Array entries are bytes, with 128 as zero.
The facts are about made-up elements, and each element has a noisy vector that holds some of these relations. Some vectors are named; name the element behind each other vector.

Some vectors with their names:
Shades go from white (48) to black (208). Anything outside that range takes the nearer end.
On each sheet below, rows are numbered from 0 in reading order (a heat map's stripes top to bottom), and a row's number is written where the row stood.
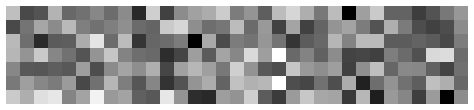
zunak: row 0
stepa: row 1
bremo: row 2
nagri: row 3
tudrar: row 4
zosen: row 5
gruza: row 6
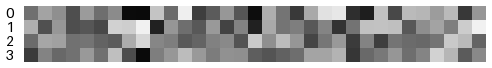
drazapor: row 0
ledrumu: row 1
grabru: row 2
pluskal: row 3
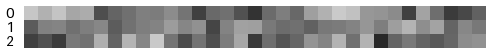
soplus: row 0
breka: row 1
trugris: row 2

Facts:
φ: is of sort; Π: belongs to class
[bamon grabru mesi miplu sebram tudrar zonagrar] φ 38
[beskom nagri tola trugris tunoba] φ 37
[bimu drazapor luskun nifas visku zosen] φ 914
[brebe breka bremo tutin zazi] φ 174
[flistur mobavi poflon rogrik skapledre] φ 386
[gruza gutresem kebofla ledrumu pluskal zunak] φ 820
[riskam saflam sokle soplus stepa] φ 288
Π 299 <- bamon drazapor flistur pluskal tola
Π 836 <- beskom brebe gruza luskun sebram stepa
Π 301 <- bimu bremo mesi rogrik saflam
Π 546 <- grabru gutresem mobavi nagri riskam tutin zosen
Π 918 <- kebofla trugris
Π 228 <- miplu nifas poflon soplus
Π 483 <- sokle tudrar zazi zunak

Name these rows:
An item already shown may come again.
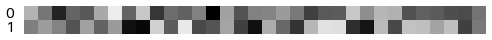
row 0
bremo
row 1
drazapor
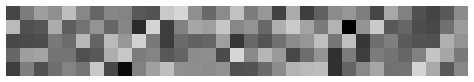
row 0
stepa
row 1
zunak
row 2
trugris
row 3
grabru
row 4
pluskal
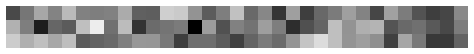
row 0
stepa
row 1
bremo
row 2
soplus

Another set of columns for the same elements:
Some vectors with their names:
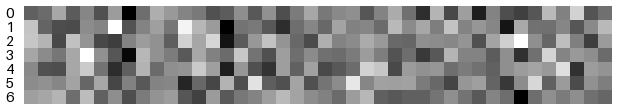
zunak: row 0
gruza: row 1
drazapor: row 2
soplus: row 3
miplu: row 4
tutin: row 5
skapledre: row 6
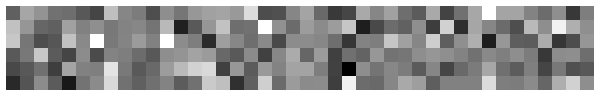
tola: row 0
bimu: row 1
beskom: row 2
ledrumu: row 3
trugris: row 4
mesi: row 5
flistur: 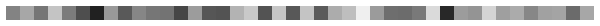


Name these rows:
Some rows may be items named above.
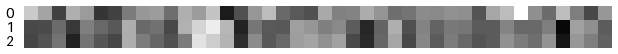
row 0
drazapor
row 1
kebofla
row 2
kebofla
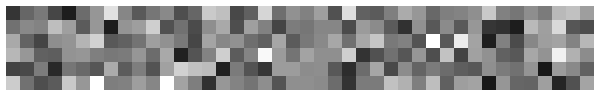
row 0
mesi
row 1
sokle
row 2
stepa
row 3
bimu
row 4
kebofla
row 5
beskom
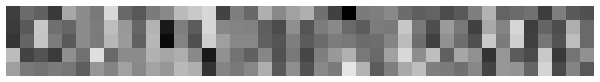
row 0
trugris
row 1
grabru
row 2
grabru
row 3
sebram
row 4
zonagrar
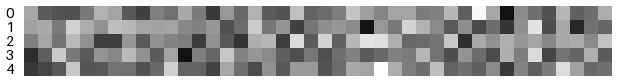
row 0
brebe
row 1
nagri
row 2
flistur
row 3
grabru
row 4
tudrar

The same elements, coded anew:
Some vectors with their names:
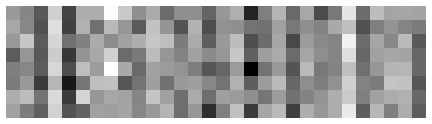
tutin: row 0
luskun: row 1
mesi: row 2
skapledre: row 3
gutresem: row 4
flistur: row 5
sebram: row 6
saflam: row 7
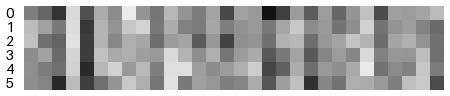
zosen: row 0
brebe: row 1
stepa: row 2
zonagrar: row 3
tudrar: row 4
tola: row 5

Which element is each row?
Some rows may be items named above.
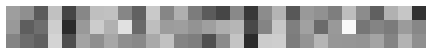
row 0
pluskal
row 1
zazi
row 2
soplus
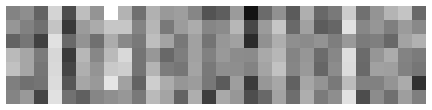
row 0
gutresem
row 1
breka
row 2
nifas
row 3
brebe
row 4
brebe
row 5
ledrumu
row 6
bimu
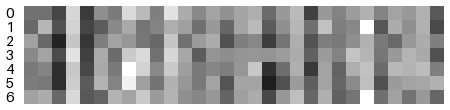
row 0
tunoba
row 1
rogrik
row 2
drazapor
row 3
beskom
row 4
nagri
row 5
zosen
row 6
bremo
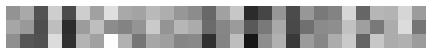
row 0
grabru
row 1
bamon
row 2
riskam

